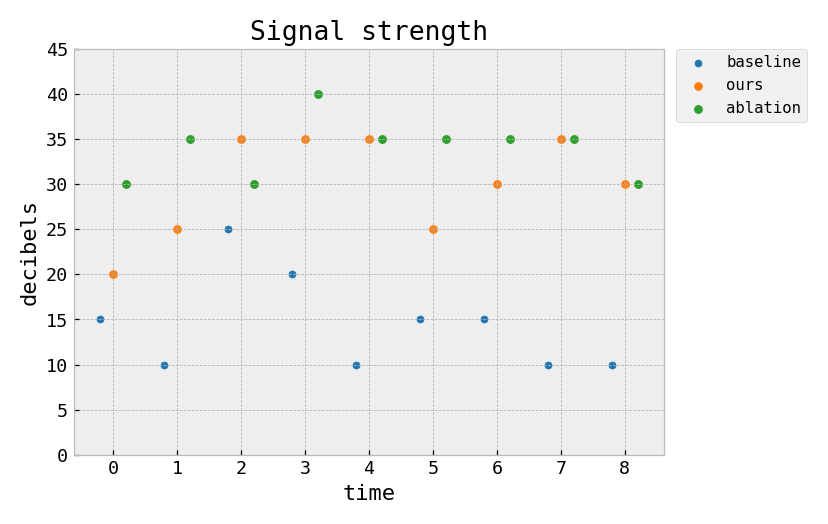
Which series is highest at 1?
ablation
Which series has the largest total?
ablation
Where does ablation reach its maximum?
3
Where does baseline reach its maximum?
2
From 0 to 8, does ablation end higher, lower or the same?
the same
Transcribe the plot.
Title: Signal strength
x-axis: time, ticks 0 1 2 3 4 5 6 7 8
y-axis: decibels, ticks 0 5 10 15 20 25 30 35 40 45
Legend: baseline, ours, ablation
Values:
baseline: 15 10 25 20 10 15 15 10 10
ours: 20 25 35 35 35 25 30 35 30
ablation: 30 35 30 40 35 35 35 35 30
